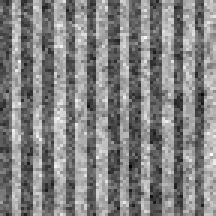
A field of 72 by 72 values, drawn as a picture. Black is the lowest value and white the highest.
On average the colour sits 50% of the way up the scale. Upright stripes repeat 10 times across the table. Streaks run downward. There is no overall slope.
